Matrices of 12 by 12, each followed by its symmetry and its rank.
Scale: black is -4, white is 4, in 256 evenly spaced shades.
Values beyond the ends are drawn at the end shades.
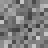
symmetric, full rank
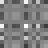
symmetric, rank one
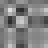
symmetric, rank one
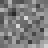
symmetric, full rank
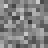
neither, full rank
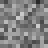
neither, full rank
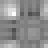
symmetric, rank two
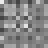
symmetric, rank two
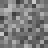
symmetric, full rank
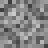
symmetric, full rank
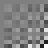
symmetric, rank one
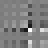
symmetric, rank one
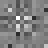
symmetric, rank two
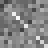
symmetric, full rank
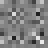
symmetric, rank two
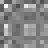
symmetric, rank two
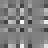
symmetric, rank one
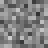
neither, full rank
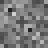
symmetric, full rank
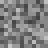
neither, full rank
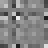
symmetric, rank two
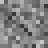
neither, full rank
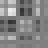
symmetric, rank one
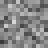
neither, full rank
